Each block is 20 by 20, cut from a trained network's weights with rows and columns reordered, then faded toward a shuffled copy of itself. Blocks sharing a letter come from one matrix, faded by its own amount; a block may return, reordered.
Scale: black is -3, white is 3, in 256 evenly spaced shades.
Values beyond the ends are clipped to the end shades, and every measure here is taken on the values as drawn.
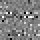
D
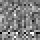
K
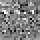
D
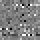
D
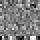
K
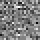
K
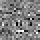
D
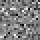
D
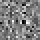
D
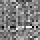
K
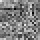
K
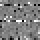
D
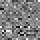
D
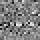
D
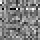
K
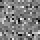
D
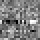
K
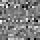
D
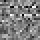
K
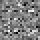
D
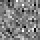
D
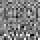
K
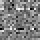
K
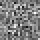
K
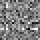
K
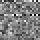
K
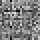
K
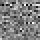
D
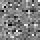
D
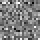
K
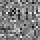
D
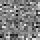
D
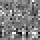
D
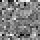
K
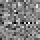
K
